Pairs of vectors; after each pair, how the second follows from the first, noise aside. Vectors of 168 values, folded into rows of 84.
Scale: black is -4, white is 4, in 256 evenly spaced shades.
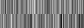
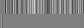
partly zeroed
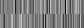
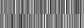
negated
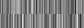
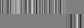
partly zeroed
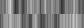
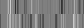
partly zeroed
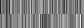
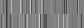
partly zeroed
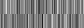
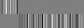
partly zeroed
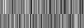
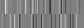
partly zeroed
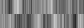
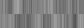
shrunk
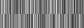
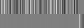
partly zeroed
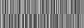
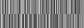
copied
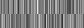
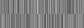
shrunk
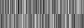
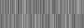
shrunk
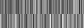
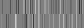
partly zeroed
